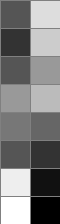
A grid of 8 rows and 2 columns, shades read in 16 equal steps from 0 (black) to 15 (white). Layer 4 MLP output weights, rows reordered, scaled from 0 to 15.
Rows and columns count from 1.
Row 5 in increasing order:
6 7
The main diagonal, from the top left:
5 12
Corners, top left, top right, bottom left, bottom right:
5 13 15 0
